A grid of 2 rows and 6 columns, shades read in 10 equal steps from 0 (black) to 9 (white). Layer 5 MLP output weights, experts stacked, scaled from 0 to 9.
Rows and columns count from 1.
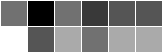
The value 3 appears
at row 1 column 5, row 1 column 6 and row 2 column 2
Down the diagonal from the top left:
4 3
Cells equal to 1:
0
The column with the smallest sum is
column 2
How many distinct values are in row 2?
4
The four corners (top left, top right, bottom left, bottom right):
4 3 9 6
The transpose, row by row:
4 9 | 0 3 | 4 6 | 2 4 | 3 6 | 3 6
